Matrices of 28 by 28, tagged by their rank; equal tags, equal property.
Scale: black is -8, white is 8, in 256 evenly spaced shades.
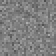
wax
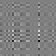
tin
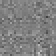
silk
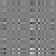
tin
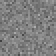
wax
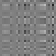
tin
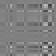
tin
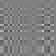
tin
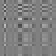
tin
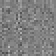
silk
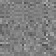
silk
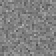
wax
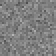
wax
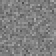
wax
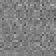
silk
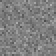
wax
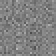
silk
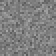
wax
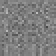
silk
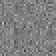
silk
